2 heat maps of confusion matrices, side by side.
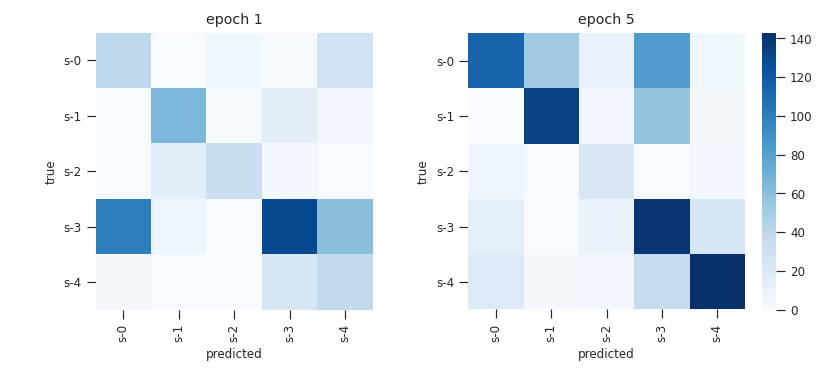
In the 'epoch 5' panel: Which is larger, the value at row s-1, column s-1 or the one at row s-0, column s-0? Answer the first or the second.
the first
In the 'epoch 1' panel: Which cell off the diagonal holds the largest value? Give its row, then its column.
s-3, s-0
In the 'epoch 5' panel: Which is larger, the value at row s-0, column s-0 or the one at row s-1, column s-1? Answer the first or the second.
the second
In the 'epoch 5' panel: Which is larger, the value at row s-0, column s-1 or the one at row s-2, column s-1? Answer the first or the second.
the first
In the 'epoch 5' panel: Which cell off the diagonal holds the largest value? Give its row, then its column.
s-0, s-3
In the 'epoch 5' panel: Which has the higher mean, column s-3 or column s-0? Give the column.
s-3
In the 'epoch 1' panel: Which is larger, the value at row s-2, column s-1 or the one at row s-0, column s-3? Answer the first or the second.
the first
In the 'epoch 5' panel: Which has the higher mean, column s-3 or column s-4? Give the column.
s-3
